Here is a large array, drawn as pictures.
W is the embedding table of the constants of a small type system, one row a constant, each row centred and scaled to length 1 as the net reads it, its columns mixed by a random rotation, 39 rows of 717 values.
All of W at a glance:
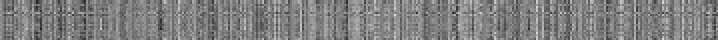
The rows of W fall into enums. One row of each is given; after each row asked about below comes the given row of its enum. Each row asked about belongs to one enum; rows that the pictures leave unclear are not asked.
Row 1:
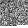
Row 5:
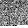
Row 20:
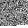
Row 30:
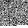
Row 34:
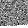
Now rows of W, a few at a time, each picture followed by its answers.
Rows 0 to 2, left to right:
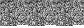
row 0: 1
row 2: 1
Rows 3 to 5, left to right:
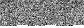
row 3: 1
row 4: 34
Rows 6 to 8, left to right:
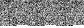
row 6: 30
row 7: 1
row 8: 5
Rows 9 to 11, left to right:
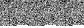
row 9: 30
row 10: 20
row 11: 30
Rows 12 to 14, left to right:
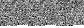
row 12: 34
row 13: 34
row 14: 5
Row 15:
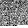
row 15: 5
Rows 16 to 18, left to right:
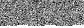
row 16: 34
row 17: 30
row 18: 20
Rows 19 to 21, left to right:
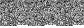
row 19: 1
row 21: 1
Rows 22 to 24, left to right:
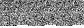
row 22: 5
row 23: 20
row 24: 20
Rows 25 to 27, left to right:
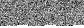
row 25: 34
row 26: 20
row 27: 5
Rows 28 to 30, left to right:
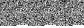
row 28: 20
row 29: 20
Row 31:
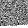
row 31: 34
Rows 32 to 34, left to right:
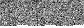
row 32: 1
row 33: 30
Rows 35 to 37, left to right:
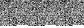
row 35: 30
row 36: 5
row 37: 30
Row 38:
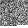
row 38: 1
